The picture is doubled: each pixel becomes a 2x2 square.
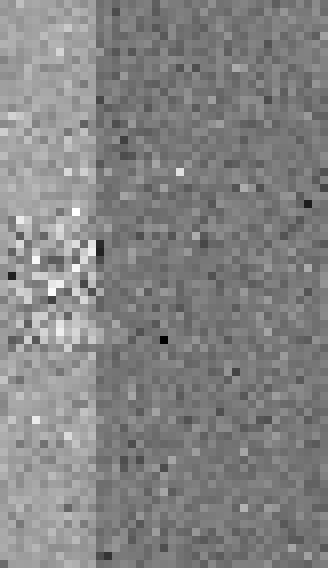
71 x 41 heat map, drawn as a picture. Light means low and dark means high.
Odd patch: rougher, in the middle left. Seam: vertical, 30% of the way across, the right part higher. Average level on the scale: 50%. Roughest part: middle left. Stripes: none.
